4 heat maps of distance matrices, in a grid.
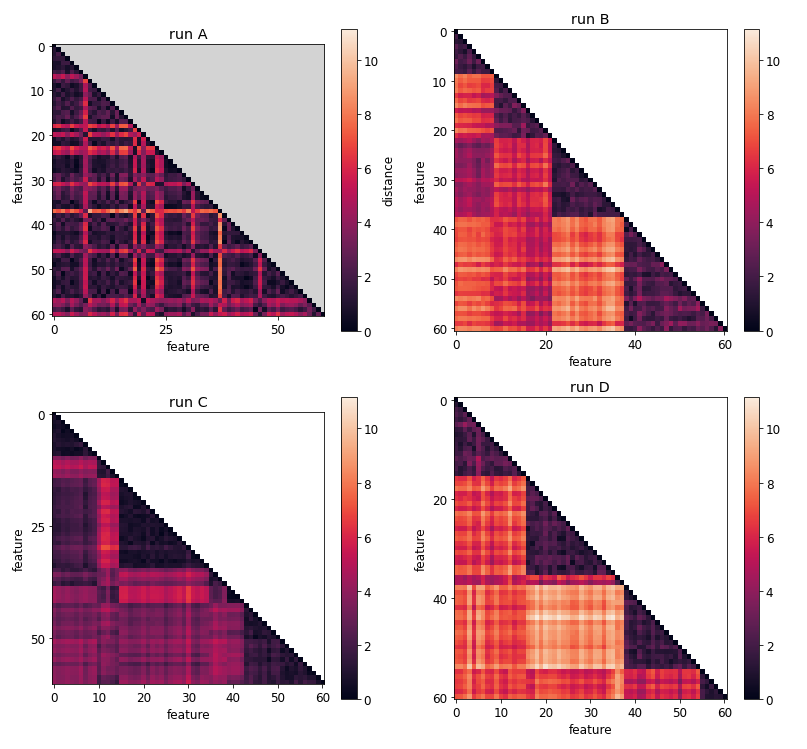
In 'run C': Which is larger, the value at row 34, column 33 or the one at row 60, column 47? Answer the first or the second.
the second
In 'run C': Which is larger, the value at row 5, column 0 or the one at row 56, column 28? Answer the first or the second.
the second
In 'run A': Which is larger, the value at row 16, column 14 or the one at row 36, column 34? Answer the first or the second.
the first
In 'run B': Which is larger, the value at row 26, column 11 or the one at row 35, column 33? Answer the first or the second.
the first
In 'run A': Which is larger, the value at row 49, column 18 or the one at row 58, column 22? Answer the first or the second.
the first
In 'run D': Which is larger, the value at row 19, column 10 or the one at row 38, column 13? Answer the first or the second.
the second
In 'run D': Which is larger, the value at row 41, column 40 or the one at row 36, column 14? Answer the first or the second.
the second
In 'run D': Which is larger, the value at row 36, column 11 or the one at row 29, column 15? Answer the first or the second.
the second
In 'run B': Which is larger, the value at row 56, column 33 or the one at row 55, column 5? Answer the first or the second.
the first
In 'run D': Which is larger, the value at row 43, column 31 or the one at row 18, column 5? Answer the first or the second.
the first
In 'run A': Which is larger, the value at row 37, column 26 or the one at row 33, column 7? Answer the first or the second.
the first
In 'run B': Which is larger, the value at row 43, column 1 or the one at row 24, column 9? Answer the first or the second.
the first
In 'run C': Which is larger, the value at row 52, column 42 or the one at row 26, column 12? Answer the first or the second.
the second
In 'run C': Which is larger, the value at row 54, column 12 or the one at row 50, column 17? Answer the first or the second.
the first
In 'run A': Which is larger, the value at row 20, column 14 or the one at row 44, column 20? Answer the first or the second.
the second
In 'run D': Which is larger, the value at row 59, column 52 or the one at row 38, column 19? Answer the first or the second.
the second
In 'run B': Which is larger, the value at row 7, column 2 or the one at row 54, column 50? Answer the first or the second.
the second
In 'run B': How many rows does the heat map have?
61
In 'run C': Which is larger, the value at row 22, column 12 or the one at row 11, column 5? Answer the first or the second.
the first
